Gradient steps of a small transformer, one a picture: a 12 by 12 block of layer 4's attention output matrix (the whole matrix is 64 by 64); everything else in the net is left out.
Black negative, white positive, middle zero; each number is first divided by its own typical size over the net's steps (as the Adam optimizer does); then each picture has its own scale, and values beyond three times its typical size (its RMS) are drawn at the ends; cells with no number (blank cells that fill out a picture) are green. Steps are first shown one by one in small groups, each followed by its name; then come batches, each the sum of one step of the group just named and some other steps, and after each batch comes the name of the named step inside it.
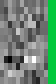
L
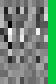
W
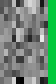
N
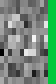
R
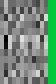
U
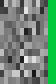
L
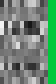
R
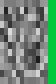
W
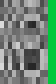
N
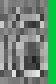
U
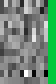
R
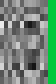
R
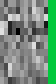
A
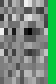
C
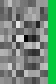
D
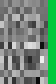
A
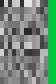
C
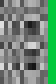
D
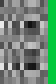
D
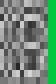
C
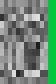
A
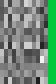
C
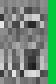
A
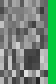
A
